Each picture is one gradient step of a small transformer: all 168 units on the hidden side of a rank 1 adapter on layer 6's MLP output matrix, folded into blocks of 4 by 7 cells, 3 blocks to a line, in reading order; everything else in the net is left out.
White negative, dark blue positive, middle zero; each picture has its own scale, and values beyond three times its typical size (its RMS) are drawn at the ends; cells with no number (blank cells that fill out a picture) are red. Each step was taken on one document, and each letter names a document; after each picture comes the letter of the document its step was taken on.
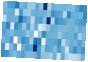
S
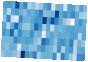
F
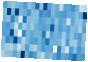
F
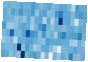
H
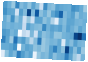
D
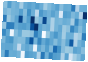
H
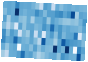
D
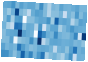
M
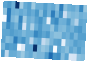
S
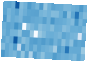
M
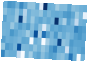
S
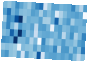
F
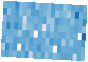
M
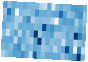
D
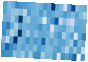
F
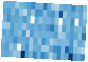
H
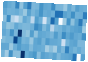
F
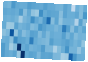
H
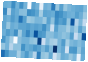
D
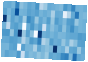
M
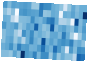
F
